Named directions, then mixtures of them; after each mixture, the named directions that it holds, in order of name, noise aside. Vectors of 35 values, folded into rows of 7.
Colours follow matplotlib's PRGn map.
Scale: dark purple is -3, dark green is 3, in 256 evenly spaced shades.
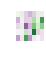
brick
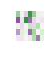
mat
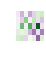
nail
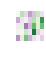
brick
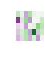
brick, mat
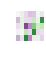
brick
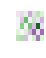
nail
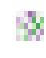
brick, nail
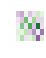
nail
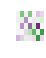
nail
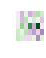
nail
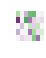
mat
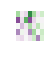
mat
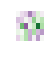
brick, nail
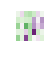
brick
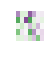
mat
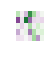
mat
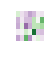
brick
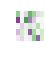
mat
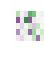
mat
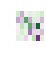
mat, nail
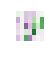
brick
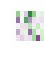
mat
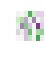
brick, nail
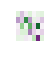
mat, nail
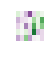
brick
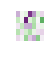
brick, mat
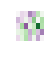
brick, nail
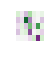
mat, nail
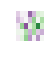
brick, nail
